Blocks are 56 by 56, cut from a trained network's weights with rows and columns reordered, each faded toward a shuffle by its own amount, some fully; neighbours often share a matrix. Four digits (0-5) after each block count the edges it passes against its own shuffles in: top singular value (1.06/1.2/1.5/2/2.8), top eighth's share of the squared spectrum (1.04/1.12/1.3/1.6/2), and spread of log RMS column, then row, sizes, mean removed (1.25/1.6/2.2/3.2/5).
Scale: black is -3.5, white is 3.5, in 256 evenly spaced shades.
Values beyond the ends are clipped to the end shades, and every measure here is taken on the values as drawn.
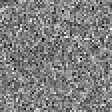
1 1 0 0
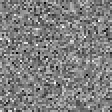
1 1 0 0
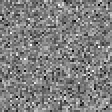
0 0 0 0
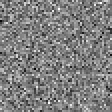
1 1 0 0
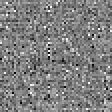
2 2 2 0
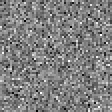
0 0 0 0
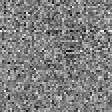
3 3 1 1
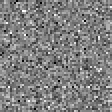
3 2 0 1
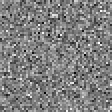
1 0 0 0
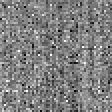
3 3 0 2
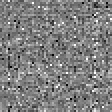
2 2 2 0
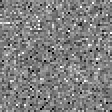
0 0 0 0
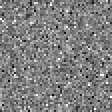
0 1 0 0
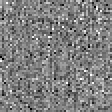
2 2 0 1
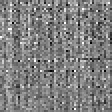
4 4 1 3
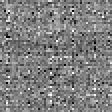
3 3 2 0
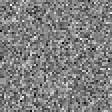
0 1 0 0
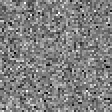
0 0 0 0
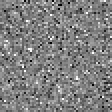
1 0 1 0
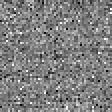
1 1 1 0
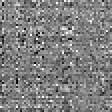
2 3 3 1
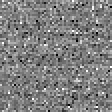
2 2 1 0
